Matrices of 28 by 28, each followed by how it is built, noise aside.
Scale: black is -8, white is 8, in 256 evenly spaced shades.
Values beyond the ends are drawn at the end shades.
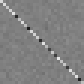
diagonal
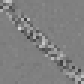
banded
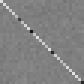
diagonal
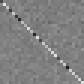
diagonal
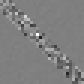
banded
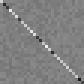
diagonal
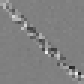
banded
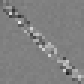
banded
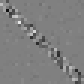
banded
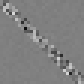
banded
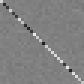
diagonal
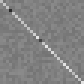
diagonal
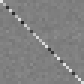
diagonal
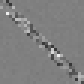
banded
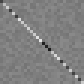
diagonal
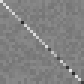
diagonal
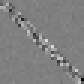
banded
